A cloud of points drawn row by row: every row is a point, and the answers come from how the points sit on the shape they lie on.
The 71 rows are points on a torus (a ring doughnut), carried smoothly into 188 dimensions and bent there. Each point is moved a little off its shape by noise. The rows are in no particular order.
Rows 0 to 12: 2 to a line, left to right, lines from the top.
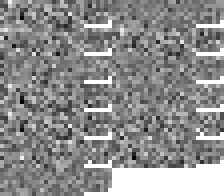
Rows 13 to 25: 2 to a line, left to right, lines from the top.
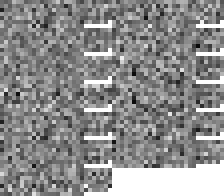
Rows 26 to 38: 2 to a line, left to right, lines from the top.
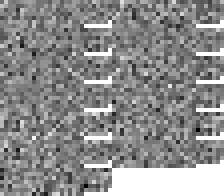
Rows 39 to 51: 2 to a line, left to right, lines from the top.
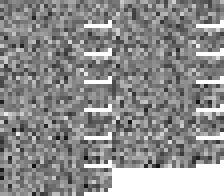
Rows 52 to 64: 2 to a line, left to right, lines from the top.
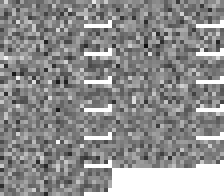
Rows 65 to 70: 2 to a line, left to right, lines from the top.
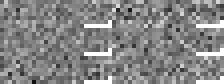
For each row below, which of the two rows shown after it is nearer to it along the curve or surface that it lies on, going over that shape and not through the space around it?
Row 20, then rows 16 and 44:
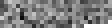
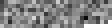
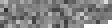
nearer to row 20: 16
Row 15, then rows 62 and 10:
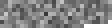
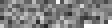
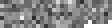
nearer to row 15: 62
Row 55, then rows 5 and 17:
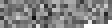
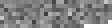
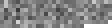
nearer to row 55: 17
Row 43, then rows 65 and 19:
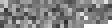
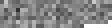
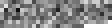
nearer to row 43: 19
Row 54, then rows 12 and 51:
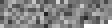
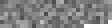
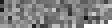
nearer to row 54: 12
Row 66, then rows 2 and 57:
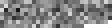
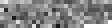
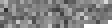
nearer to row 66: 2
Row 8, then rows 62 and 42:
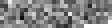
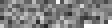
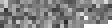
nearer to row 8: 42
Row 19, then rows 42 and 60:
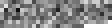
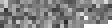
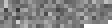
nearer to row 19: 42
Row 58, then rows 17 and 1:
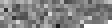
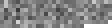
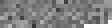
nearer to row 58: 17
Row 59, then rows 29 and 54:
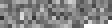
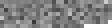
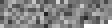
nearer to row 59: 54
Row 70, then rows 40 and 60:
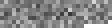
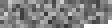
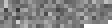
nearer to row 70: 60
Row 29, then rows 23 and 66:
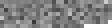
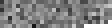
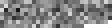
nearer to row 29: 23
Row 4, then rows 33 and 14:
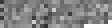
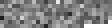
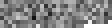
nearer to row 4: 14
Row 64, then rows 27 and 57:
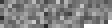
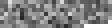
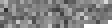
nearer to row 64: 27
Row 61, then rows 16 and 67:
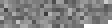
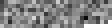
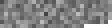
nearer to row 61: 67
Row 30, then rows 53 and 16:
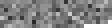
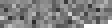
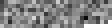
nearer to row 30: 53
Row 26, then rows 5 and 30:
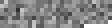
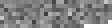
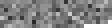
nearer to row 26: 5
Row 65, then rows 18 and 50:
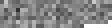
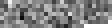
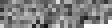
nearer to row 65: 18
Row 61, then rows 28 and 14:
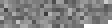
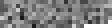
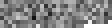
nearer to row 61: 28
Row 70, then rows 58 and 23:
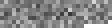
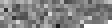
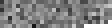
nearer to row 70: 58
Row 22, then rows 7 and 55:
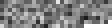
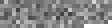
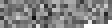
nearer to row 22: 55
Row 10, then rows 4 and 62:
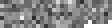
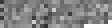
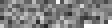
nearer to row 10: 62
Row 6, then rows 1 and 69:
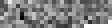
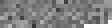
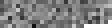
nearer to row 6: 69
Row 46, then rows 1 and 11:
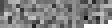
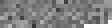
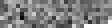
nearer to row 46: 11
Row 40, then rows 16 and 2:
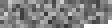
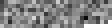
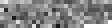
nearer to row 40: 16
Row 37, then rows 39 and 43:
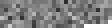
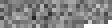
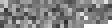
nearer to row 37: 43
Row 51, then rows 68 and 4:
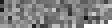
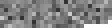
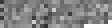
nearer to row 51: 4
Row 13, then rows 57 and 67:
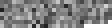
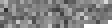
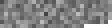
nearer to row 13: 67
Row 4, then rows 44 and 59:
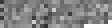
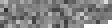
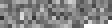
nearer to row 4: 59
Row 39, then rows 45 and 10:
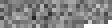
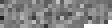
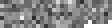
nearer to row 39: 45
